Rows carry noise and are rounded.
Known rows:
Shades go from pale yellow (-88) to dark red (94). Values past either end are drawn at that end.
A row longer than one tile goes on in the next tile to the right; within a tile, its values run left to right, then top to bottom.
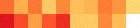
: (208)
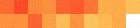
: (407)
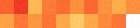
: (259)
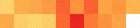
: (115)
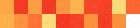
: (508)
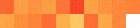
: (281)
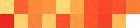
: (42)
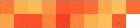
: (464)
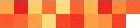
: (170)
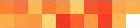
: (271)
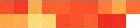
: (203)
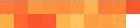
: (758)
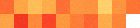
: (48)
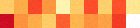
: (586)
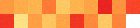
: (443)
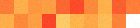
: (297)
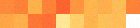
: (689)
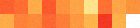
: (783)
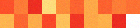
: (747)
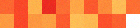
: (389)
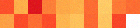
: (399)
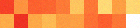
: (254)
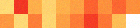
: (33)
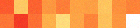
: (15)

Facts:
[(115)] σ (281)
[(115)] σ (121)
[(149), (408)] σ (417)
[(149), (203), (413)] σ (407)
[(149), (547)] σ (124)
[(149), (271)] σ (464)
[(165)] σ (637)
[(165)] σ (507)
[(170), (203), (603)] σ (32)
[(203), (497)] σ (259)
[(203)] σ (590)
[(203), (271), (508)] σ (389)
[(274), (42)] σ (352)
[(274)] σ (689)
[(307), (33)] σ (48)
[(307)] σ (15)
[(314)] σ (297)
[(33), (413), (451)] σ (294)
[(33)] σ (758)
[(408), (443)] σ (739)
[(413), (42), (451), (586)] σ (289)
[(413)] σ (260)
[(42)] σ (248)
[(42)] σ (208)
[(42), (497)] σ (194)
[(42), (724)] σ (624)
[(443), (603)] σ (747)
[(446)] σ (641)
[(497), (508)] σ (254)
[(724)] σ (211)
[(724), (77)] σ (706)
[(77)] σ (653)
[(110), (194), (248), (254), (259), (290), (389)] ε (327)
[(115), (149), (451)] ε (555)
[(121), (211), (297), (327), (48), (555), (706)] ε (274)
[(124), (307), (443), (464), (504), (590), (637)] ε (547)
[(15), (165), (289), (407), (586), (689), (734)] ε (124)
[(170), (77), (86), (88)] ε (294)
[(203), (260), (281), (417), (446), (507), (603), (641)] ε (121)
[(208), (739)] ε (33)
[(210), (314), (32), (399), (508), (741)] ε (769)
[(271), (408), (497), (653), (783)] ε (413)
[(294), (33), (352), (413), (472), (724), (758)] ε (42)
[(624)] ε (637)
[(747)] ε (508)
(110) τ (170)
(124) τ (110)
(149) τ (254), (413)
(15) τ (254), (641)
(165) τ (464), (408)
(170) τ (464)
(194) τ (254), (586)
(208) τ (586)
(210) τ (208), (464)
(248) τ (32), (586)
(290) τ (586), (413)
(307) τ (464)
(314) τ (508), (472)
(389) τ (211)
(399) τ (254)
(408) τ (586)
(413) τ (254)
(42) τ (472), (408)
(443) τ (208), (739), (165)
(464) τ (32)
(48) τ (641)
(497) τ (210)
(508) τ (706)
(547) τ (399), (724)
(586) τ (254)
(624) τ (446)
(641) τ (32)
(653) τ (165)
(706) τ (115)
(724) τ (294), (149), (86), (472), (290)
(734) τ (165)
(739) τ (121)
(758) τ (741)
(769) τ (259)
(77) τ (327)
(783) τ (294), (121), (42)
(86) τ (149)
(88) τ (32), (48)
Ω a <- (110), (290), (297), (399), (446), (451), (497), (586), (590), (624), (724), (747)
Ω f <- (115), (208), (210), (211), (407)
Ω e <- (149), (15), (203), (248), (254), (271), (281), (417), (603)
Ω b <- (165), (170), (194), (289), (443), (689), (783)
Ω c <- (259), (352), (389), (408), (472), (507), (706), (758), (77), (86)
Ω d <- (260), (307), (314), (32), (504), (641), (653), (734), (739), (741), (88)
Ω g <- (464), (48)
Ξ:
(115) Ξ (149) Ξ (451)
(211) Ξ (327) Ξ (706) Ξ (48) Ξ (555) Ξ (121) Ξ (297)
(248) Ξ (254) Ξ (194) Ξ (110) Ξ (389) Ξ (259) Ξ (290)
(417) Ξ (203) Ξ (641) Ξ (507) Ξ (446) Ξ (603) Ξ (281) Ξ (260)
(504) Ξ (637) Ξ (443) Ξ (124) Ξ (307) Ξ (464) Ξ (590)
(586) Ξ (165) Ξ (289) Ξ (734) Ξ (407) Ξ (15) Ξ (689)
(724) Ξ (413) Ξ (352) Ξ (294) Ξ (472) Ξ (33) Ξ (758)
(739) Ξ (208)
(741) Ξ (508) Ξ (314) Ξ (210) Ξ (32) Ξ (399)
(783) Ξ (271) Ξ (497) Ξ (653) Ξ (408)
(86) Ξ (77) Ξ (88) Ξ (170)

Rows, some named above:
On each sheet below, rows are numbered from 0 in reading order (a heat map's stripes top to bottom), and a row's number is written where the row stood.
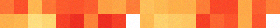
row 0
(203)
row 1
(446)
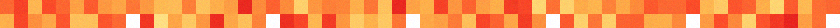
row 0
(389)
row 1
(443)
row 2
(290)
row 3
(508)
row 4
(307)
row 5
(149)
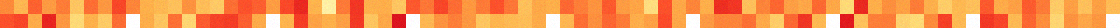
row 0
(290)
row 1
(77)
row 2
(32)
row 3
(407)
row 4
(783)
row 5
(294)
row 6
(289)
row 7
(194)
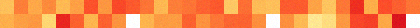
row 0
(497)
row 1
(417)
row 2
(603)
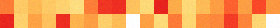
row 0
(408)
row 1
(33)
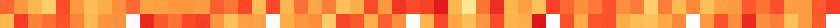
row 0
(88)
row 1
(210)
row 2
(497)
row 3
(32)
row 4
(734)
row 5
(110)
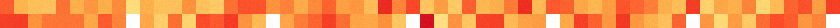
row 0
(248)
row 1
(77)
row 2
(653)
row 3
(165)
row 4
(464)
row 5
(314)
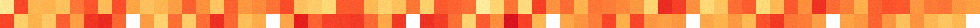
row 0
(451)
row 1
(547)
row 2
(641)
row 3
(413)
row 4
(739)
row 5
(724)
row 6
(124)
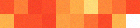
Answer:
(86)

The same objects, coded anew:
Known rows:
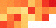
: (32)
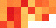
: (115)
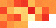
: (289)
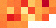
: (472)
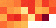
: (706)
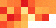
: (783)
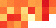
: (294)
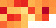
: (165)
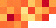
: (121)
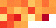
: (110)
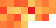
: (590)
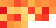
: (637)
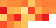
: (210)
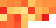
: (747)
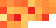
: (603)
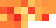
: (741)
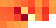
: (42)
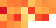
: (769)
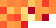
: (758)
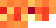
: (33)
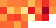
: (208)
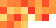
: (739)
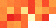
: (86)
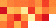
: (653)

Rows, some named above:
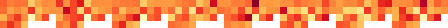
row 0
(271)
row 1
(508)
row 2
(497)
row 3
(408)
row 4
(724)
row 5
(653)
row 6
(32)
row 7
(248)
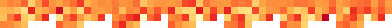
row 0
(259)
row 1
(443)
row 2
(497)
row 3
(289)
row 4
(747)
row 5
(417)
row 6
(413)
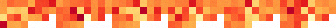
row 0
(48)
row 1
(42)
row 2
(689)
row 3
(783)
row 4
(314)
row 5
(508)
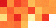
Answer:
(203)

